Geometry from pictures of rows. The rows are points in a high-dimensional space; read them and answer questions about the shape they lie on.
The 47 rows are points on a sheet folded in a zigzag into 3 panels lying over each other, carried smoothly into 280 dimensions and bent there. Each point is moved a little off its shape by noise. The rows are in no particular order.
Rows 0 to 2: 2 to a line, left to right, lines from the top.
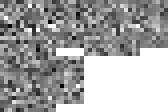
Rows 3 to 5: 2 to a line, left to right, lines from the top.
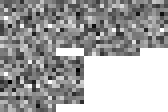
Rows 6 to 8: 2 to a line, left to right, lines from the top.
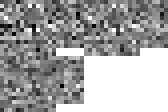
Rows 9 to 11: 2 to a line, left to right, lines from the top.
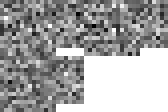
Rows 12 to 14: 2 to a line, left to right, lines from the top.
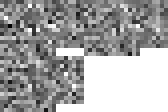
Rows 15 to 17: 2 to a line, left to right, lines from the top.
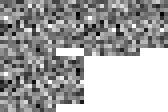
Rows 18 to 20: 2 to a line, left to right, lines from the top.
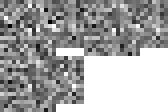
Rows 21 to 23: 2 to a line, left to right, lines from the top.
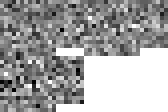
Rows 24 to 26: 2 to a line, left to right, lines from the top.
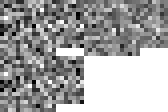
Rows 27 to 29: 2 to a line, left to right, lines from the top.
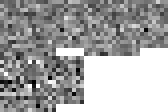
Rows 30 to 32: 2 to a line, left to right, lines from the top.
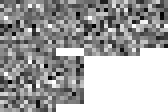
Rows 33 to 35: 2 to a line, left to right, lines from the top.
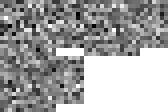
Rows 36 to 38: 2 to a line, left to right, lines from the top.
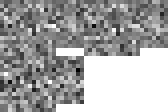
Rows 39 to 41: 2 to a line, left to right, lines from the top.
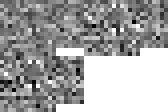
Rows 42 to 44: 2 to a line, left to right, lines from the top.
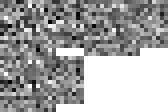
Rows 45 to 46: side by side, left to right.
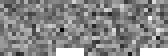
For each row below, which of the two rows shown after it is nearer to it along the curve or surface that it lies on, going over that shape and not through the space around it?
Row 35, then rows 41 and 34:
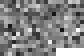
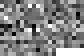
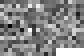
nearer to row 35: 34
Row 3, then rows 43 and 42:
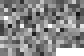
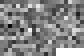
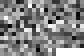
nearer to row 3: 42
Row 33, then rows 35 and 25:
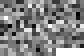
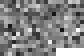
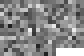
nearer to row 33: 25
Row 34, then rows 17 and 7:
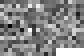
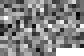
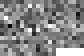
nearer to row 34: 7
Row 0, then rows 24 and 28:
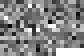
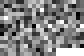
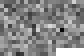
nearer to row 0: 24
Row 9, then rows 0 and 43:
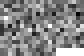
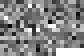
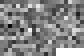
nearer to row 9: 0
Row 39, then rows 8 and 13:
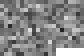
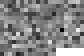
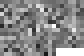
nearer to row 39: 8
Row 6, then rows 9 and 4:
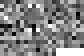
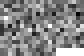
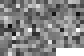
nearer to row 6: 4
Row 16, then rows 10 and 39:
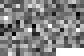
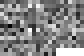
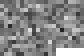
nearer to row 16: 10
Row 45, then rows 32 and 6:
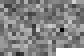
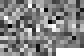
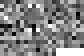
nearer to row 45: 32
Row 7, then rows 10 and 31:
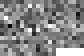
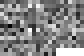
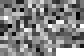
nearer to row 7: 31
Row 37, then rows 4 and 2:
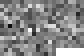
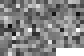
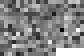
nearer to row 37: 2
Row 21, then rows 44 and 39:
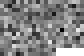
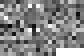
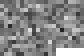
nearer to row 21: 39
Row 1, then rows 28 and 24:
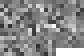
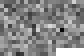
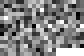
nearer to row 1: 28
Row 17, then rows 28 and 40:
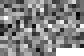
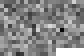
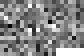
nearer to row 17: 40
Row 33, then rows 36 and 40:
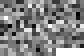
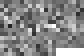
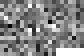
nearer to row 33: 40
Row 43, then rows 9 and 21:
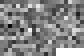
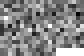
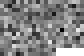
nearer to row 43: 21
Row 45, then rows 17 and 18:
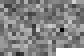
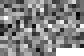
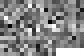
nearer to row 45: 18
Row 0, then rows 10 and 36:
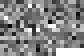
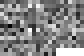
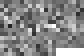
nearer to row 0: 36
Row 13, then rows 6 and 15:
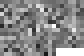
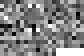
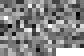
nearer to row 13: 15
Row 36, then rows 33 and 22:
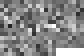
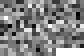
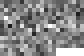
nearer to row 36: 22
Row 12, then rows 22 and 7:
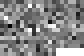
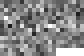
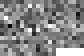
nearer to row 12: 7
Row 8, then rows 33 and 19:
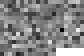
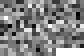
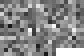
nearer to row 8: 19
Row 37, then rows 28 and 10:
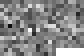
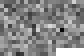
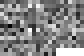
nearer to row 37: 10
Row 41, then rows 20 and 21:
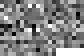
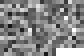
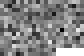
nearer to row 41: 20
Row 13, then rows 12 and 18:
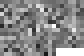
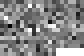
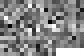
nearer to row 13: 18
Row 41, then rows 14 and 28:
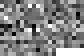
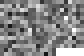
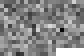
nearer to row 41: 14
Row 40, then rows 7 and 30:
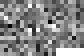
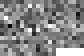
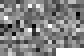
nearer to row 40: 7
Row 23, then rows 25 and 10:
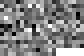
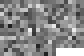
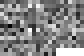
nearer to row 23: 10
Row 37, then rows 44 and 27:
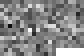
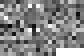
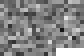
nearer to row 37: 27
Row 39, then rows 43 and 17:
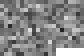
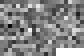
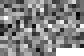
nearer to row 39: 43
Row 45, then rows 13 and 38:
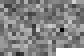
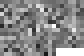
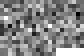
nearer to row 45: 13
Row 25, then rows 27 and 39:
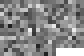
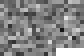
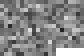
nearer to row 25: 39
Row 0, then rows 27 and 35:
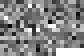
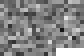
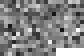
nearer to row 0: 27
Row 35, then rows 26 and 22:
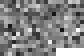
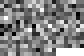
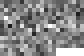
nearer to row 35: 26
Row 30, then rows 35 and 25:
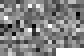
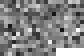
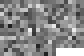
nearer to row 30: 35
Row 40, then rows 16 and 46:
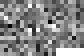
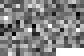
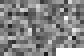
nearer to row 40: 46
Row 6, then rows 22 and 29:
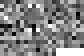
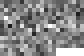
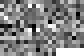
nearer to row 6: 29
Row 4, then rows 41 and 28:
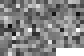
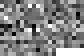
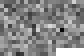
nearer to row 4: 41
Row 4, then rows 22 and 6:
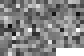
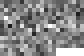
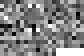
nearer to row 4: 6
